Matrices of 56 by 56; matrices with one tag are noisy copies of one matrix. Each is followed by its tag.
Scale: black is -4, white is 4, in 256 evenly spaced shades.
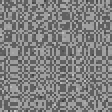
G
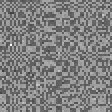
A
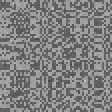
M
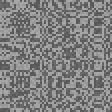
M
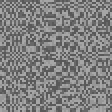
A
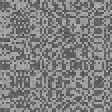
M
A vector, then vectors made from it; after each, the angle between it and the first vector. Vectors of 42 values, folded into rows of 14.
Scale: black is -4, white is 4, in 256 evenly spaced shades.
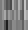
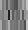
orthogonal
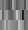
orthogonal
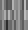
nearly parallel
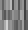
nearly opposite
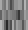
partly aligned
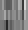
nearly parallel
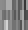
nearly opposite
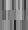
partly opposed
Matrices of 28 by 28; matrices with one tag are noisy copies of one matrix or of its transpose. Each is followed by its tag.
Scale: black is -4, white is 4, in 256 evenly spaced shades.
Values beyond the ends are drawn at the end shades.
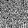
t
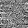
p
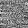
p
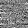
p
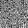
t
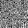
t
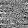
p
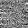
p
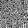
t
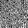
t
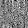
p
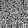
t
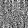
p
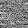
p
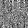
p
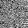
t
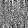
p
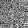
t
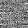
p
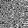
t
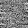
p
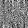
p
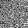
t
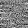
p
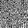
t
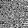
t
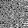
t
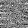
p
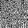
t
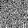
t
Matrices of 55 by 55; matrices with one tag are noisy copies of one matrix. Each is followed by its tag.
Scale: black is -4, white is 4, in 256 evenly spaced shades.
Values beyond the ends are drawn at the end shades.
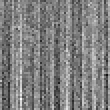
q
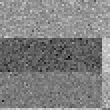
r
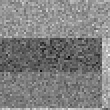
r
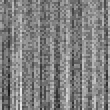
q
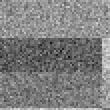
r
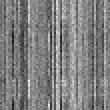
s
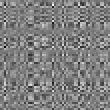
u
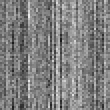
s
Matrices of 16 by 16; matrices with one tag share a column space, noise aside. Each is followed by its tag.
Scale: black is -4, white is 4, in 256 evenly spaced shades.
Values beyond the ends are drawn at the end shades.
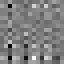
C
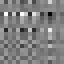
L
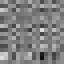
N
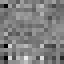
C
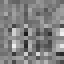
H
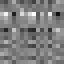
L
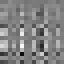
H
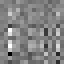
H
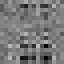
C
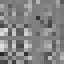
H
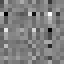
L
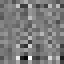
C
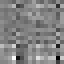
C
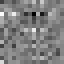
L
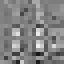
H
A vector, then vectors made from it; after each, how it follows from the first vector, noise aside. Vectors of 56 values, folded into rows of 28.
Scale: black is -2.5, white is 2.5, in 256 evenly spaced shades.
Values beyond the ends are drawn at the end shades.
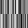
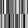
wrapped around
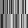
wrapped around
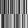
wrapped around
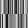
wrapped around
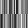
negated
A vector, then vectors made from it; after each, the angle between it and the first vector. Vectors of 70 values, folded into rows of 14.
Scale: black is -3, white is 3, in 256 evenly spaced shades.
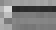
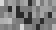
orthogonal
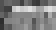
nearly opposite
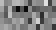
partly aligned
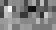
partly aligned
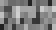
partly opposed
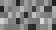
orthogonal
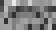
partly aligned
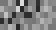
orthogonal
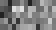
partly opposed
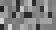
orthogonal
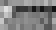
nearly parallel
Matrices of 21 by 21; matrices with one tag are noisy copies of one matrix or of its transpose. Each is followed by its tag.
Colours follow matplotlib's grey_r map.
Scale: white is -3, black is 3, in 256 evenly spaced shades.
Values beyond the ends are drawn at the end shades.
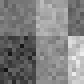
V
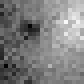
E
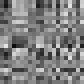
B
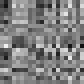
B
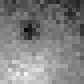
E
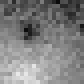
E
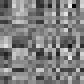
B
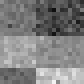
V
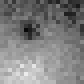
E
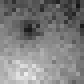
E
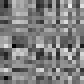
B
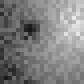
E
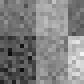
V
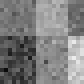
V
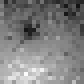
E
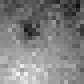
E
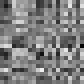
B
